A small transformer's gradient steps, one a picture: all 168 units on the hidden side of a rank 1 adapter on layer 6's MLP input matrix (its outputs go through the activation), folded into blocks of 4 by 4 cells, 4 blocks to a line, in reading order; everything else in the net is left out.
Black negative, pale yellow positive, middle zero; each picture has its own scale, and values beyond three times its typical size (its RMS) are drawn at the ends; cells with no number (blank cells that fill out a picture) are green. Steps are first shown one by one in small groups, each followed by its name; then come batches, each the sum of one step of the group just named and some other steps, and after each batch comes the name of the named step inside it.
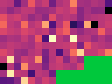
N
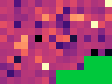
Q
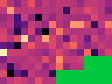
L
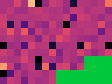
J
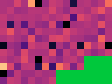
J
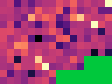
Q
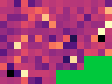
L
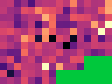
Q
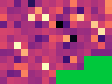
Q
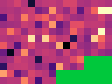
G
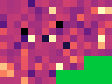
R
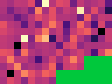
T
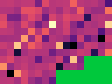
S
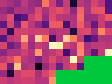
T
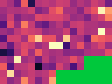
G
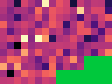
T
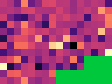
S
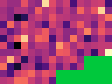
T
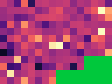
G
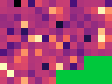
R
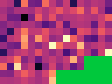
T
